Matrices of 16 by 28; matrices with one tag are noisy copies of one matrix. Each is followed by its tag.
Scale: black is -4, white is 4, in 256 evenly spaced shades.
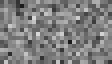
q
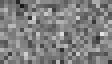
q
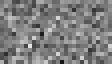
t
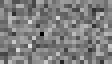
t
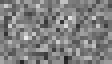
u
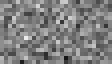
u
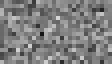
t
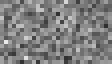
u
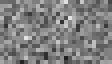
u
